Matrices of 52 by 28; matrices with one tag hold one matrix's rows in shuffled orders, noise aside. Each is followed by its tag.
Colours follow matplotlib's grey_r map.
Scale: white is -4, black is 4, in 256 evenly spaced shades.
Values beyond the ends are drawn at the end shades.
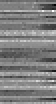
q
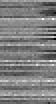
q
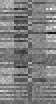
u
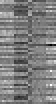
u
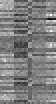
u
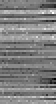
q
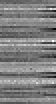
q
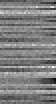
q
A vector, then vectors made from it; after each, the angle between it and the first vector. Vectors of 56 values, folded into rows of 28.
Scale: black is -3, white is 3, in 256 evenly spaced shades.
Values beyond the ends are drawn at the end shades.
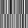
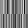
nearly opposite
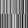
partly aligned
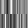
partly opposed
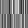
partly aligned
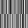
nearly parallel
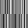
nearly opposite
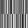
nearly parallel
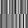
orthogonal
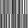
partly opposed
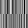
nearly opposite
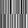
partly aligned
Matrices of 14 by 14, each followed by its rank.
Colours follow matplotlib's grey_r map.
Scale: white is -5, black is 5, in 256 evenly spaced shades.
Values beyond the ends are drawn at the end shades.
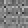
three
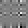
one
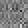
three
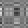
one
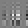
one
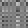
one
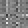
three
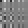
one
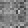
three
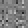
three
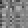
three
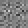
three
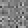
three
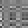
one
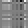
one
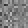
three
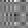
one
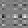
one
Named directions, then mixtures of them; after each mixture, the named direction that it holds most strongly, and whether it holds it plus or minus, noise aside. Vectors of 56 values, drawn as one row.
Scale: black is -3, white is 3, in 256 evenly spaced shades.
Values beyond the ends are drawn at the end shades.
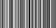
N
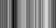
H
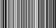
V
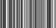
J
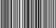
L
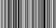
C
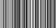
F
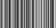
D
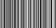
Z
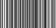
V, minus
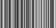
D, plus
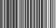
N, minus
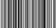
C, plus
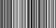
F, minus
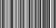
N, plus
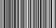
Z, plus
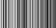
F, plus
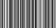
N, plus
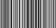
L, plus
